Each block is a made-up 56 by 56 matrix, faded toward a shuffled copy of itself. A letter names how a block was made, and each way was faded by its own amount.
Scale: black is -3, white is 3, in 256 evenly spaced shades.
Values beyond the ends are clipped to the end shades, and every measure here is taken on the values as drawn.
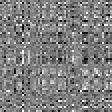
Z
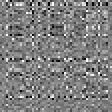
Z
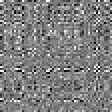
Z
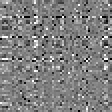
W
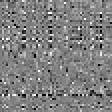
W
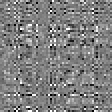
Z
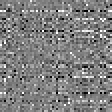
W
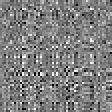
Z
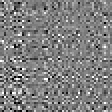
Z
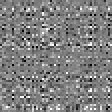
Z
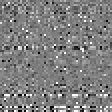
W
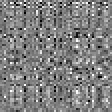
Z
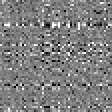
W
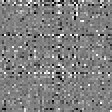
W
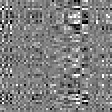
Z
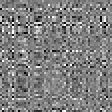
Z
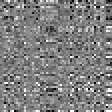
Z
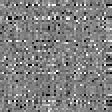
W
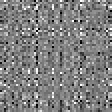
Z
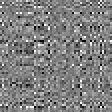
Z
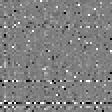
W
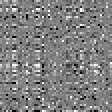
W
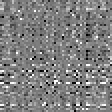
W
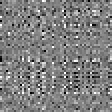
Z
